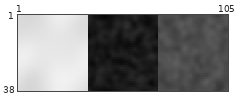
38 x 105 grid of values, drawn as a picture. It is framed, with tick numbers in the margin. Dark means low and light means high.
The table splits into one row of 3 panels. Panel 1,1: very high, smooth, faint in contrast. Panel 1,2: very low, blotchy, faint in contrast. Panel 1,3: low, blotchy, faint in contrast.
